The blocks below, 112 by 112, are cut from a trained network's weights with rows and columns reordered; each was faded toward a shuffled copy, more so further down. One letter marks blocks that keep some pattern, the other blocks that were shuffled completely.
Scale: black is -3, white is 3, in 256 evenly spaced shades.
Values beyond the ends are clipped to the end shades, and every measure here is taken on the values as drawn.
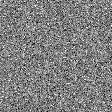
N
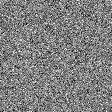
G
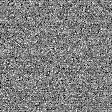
N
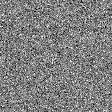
G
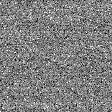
N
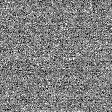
N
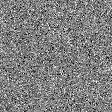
G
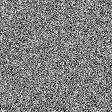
G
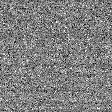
N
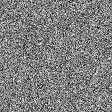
G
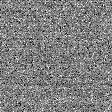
N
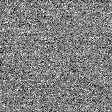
N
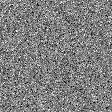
G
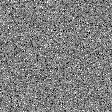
G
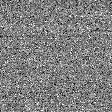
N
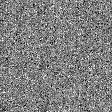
N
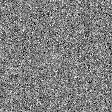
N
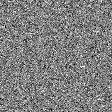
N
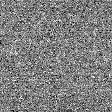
N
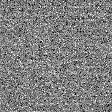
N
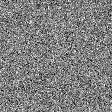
G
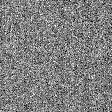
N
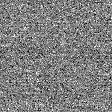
N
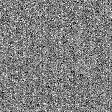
N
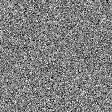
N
